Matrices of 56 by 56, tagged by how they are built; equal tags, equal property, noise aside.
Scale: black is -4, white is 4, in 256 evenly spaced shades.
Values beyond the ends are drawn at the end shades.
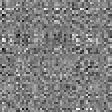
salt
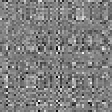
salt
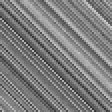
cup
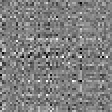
salt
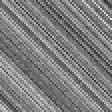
cup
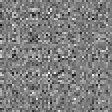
salt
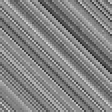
cup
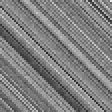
cup
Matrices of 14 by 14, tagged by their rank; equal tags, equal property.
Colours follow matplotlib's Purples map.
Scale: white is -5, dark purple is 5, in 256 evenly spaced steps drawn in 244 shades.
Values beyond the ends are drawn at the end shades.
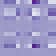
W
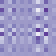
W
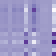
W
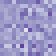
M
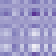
W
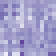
M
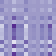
W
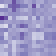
M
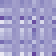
W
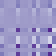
W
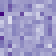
M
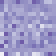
M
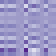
W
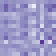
M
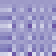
W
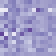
M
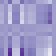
W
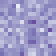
M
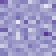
M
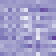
M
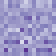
M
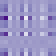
W
